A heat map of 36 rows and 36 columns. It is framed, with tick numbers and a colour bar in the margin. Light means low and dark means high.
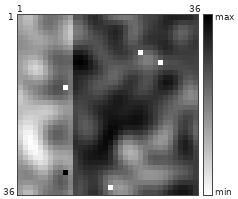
Seam: vertical, 30% of the way across, the right part higher. Ninth with the highest average: centre. Average level on the scale: 60%. Lone odd cells: 5, 1 higher and 4 lower than their neighbours. Calmest part: centre.
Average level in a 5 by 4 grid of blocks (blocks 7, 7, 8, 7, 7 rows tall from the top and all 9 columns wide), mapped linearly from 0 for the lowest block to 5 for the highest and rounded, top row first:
1344 | 1434 | 1453 | 0433 | 1424
